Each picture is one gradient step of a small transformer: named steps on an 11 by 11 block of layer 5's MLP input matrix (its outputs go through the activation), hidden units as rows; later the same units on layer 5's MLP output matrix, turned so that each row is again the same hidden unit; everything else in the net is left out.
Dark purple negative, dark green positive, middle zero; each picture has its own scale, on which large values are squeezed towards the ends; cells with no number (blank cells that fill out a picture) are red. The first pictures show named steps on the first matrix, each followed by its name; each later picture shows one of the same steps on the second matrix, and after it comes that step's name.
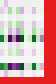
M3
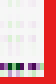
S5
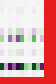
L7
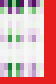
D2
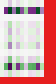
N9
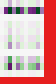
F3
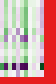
L7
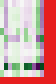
L7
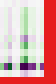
S5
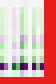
S5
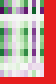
F3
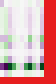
D2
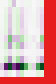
D2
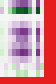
F3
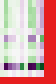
L7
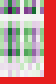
N9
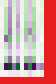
M3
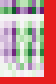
N9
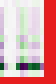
S5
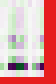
D2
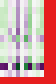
M3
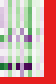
L7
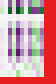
F3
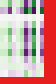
F3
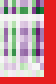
N9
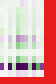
D2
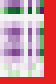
F3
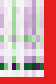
M3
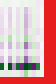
S5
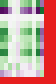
F3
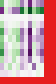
N9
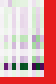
D2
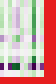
M3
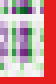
N9
